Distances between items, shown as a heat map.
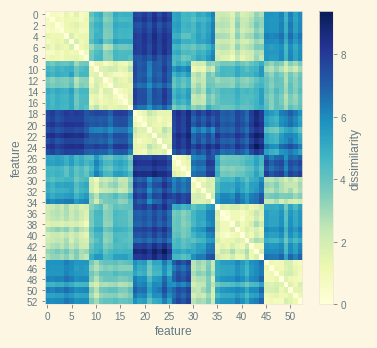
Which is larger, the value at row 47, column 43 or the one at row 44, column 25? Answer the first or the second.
the second
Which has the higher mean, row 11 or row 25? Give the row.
25
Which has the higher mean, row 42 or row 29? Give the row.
29
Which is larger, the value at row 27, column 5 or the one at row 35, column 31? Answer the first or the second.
the first
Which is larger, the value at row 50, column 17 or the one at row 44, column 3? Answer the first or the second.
the first
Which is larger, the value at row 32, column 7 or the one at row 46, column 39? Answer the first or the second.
the second
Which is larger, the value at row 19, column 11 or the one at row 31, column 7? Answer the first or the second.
the first
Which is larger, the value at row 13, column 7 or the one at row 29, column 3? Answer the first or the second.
the second
